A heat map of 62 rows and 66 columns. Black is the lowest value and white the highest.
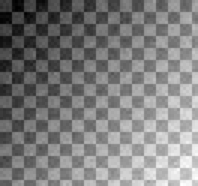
On average the colour sits 50% of the way up the scale. No row or column stands out. A checkerboard runs through the table. The top left is the ninth with the lowest average. No lone cell stands out from its neighbours. The ninth with the highest average is the bottom right. Values rise toward the bottom right.
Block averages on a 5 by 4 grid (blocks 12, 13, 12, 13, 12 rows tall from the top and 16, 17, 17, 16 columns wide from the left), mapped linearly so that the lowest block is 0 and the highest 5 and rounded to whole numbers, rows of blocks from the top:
0 1 2 3
1 1 2 3
1 2 3 4
2 3 4 4
2 3 4 5
